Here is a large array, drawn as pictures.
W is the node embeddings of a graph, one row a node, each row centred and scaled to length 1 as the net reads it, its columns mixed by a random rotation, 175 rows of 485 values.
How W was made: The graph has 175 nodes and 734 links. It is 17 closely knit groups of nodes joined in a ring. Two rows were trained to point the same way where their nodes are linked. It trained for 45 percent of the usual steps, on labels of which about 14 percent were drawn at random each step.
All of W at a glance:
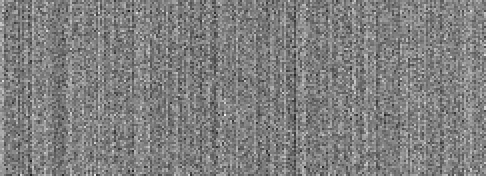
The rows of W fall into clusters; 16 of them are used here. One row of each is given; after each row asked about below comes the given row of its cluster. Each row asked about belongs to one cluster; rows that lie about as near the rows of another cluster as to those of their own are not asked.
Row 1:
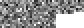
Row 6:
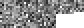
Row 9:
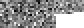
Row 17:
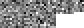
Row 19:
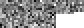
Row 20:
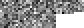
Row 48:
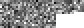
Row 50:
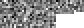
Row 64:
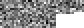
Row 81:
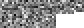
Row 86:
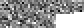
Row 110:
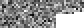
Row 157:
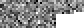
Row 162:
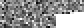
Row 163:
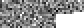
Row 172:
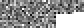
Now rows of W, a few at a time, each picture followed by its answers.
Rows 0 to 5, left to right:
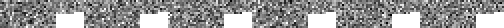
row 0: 9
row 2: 64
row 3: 9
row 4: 86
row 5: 81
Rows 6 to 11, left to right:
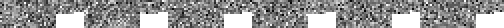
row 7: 20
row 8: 50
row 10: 86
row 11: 86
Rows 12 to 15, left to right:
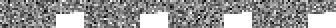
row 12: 162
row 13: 162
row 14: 157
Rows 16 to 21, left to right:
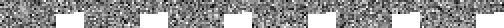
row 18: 86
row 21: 19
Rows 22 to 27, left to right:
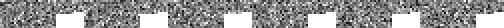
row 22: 157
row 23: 9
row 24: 17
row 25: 157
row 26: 110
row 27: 172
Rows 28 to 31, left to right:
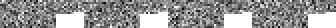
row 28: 157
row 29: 9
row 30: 64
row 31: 81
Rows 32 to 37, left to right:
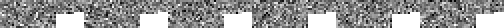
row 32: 172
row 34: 9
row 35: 50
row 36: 110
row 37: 19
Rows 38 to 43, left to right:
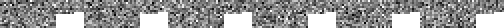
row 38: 48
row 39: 1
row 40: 81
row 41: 163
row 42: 172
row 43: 6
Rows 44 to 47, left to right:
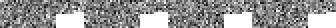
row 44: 86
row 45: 162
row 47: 110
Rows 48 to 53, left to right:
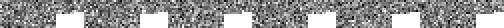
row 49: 48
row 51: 162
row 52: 20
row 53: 157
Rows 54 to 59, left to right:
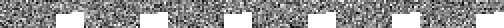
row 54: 162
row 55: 19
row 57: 6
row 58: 81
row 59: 48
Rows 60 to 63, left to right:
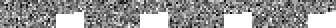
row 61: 17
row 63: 1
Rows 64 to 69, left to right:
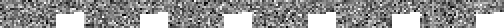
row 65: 48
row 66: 162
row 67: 172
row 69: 9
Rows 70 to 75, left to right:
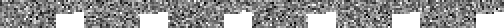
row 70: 163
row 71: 17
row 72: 162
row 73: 9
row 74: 19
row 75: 110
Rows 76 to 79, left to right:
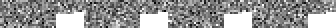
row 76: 163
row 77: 20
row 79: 86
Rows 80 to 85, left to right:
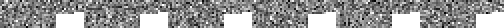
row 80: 81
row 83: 157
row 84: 20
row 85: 162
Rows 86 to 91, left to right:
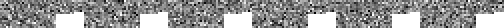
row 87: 19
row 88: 17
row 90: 9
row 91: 81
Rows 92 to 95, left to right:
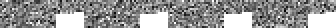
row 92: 17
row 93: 1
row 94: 172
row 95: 163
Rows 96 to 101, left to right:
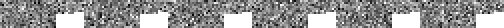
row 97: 86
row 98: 9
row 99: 6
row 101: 157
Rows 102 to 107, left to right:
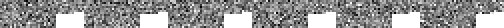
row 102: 6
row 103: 48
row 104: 50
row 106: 172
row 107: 162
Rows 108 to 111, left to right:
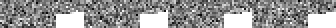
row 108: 162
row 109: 163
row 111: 64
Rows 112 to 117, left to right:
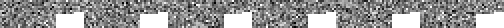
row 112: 48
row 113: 86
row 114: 6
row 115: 6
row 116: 64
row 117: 157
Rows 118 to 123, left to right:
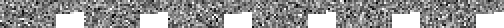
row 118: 162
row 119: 64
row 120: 6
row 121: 86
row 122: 50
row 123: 6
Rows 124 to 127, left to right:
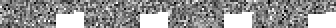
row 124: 48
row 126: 20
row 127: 157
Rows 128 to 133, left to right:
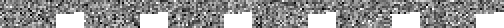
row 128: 64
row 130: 9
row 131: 48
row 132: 20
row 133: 17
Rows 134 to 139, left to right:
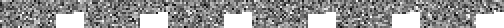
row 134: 163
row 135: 110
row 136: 1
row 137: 64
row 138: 162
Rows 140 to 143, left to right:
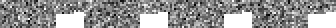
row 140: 157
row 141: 9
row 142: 6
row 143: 1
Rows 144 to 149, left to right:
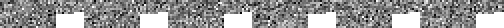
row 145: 81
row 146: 110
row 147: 20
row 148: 163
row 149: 81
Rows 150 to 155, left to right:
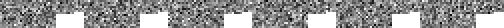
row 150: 64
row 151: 1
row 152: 64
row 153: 86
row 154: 157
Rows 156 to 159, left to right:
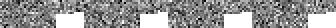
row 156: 17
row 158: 157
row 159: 110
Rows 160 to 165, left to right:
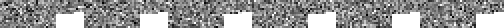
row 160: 1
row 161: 17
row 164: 6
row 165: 19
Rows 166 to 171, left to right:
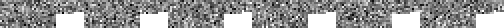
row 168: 86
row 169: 6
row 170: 1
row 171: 86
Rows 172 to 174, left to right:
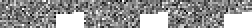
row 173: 6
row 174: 1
